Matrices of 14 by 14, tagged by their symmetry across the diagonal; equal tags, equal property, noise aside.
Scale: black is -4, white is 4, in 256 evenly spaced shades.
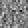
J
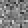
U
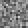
U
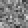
U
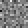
U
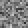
J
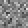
J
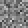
U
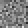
U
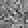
U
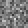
J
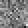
U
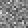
J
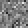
J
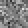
U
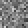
J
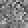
J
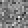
U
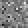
U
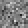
U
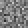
J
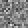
J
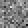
J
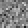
J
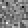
U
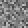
U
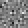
U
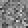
J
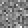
J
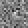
J
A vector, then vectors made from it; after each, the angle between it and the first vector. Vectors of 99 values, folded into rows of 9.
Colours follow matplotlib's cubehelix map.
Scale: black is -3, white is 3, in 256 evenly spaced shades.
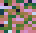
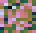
partly opposed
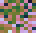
partly aligned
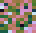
partly aligned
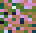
partly opposed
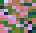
partly opposed
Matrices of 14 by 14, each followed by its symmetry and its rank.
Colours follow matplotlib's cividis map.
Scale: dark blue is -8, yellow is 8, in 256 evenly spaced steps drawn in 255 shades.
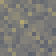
symmetric, full rank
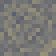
symmetric, full rank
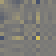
symmetric, rank two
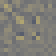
symmetric, rank three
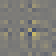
symmetric, rank two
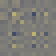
symmetric, rank two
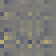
neither, rank two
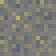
symmetric, rank three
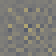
symmetric, rank three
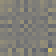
symmetric, rank two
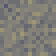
symmetric, full rank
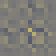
symmetric, rank two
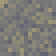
symmetric, full rank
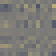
neither, rank two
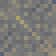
symmetric, full rank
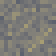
symmetric, full rank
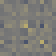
symmetric, rank three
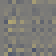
neither, rank two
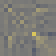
symmetric, rank three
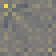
symmetric, rank three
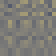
neither, rank two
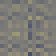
neither, rank two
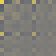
symmetric, rank two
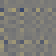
neither, rank two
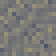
symmetric, full rank
